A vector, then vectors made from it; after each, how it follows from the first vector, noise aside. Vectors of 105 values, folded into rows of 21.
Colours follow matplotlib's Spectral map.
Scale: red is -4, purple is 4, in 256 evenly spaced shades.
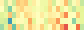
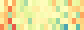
negated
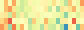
negated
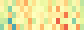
copied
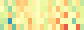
copied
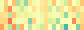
negated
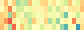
negated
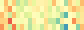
negated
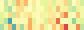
copied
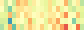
copied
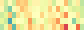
copied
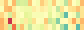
negated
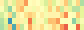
copied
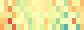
negated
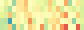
copied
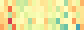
negated
